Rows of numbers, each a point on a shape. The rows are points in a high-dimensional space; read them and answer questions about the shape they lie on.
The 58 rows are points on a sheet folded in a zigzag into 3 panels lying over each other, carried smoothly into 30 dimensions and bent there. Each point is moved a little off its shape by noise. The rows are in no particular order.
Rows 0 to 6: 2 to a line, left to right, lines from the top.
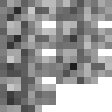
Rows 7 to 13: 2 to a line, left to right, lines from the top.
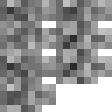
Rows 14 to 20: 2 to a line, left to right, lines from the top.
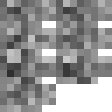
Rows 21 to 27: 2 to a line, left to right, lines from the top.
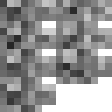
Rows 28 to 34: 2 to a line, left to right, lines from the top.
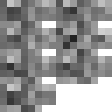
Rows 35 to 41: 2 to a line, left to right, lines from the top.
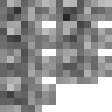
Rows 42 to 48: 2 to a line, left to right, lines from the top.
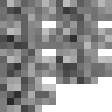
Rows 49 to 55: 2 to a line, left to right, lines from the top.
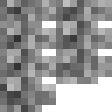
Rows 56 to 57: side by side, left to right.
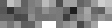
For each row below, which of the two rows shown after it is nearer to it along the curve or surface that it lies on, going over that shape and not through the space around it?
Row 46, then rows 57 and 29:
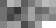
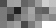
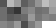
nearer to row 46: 57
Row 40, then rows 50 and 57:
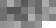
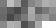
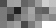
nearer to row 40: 50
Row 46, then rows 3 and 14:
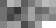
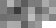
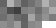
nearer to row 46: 3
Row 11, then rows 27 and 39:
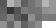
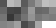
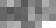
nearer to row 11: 27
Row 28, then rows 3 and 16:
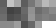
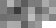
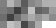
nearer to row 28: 3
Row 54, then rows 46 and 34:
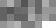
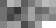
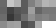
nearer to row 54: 34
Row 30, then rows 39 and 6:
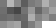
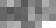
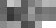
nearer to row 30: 39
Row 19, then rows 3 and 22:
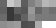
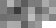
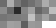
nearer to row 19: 3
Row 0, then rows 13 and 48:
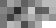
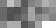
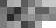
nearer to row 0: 48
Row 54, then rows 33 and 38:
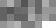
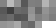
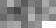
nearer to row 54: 33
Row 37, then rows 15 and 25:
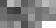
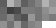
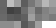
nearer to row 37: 15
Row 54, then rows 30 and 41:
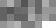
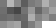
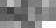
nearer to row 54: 41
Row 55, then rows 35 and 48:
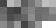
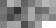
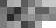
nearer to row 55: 48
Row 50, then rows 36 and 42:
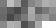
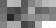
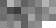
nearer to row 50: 36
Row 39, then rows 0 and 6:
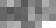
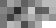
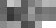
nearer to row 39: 6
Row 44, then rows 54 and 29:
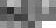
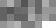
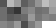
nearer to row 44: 54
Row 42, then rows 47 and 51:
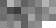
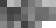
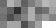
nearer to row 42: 47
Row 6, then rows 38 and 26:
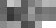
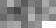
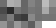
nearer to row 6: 26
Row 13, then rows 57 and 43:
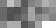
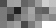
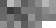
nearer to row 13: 57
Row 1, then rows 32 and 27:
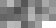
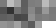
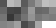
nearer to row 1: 32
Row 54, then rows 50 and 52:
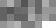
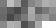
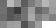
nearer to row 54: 50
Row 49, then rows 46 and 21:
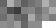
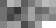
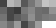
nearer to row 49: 21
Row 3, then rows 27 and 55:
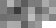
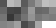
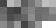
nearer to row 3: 27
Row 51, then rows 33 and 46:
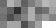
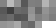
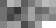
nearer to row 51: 46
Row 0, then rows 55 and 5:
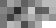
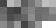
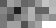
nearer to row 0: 5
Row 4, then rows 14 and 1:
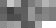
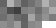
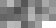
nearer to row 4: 1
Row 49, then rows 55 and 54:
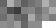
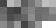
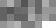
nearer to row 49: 55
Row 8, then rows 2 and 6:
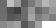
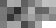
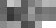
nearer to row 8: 2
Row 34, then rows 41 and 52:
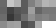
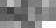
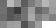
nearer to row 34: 41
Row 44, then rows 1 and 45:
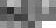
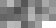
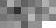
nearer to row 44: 1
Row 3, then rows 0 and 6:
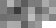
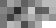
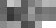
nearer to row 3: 0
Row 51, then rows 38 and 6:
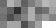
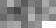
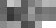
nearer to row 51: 38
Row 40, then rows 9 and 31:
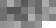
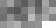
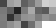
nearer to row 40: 9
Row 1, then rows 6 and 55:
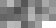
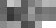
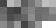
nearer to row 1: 6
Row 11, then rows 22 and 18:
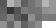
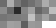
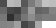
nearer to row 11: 22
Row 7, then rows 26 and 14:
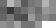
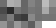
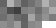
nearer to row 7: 26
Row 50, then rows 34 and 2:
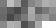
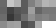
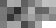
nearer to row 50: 34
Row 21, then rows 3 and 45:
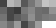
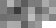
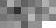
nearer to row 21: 45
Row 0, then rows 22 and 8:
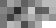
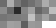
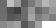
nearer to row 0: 8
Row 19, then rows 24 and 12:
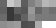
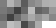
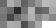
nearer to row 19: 24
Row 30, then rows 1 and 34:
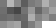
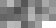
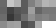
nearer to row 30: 1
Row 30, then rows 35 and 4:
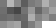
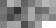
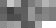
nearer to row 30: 35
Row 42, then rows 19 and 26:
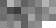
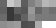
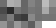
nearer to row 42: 26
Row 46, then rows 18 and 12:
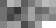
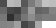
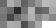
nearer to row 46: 12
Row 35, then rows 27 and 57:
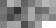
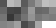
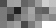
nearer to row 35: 27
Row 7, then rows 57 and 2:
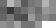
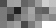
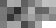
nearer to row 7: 2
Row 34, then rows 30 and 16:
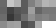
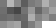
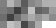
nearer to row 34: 16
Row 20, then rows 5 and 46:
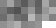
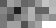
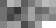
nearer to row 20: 46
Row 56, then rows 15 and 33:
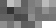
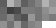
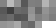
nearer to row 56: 33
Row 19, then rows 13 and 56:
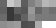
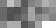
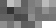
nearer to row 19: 13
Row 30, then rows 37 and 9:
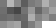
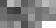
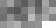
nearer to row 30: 9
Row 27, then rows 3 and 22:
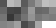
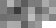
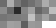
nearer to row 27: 3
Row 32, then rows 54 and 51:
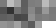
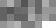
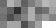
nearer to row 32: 54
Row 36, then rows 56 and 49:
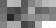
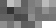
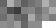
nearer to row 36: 56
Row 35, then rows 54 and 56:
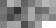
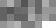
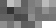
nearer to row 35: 56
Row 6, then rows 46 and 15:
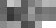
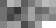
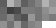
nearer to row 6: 46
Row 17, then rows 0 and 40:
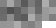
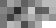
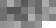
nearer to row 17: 40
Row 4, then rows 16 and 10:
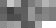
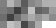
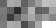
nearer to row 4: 16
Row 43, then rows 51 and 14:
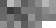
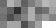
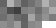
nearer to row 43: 14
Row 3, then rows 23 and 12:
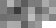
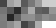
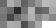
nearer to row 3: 12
